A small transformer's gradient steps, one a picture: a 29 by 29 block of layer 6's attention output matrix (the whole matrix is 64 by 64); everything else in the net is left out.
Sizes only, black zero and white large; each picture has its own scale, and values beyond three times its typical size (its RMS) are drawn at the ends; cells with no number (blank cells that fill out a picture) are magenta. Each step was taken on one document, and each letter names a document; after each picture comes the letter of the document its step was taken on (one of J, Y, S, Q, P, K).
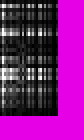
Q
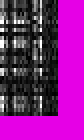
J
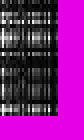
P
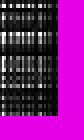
Q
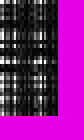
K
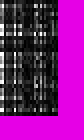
K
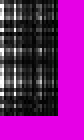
K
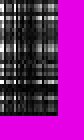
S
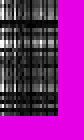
S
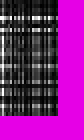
P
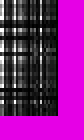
K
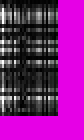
P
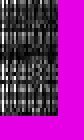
P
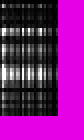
Q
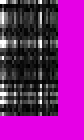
J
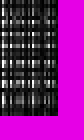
P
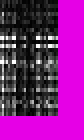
S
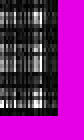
J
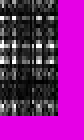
S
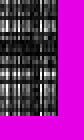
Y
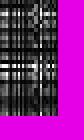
Y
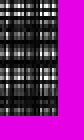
Y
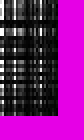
K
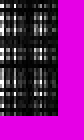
K
